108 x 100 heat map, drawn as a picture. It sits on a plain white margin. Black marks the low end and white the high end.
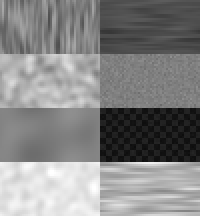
The table splits into 4 rows of 2 panels. Panel 1,1: middling, streaked downward. Panel 1,2: low, streaked across, faint in contrast. Panel 2,1: high, blotchy. Panel 2,2: middling, fine-grained, faint in contrast. Panel 3,1: middling, smooth, faint in contrast. Panel 3,2: very low, checkered, faint in contrast. Panel 4,1: very high, blotchy, faint in contrast. Panel 4,2: high, streaked across.
